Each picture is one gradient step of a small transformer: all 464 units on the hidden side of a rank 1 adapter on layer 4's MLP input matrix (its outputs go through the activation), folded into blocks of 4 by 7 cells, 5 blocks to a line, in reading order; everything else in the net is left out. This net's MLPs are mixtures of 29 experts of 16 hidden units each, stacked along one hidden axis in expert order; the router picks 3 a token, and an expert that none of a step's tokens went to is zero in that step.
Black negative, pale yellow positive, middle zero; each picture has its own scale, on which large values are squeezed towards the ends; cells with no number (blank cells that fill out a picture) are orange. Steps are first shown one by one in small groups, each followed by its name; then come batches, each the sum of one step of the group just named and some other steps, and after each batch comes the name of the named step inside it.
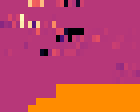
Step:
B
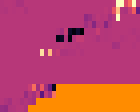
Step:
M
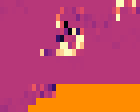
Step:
M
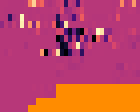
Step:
B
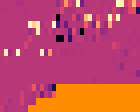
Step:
M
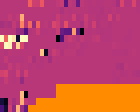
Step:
B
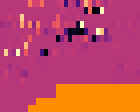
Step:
B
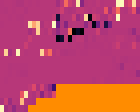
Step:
M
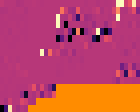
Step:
M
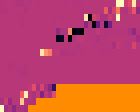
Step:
M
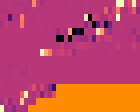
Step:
M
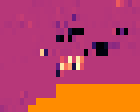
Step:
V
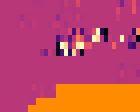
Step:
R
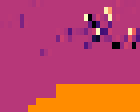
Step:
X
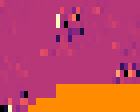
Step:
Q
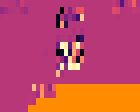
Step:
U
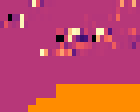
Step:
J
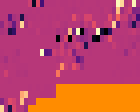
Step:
J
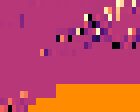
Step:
X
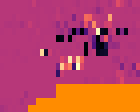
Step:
V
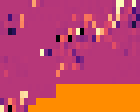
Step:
J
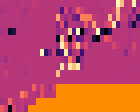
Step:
U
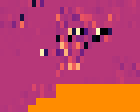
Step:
U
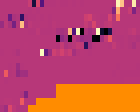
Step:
J
